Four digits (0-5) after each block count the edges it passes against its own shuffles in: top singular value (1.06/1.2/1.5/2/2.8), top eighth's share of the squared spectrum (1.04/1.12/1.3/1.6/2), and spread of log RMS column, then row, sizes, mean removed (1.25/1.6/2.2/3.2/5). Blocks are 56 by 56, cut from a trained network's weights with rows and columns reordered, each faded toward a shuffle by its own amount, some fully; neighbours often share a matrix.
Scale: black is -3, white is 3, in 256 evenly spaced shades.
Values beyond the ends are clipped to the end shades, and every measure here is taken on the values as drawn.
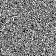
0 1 0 0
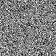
0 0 0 0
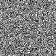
2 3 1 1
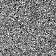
0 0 0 0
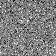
0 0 0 0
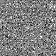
0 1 1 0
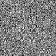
3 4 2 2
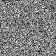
2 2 0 0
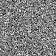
2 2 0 0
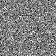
2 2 0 0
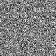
3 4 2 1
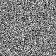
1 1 0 0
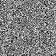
1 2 0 0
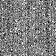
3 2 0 1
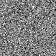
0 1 0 0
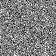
0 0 0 0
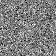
0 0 0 0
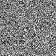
2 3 1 1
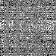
3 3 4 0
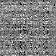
3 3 3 0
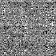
2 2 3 0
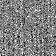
2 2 0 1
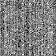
3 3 0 2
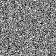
1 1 0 0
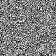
3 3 1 0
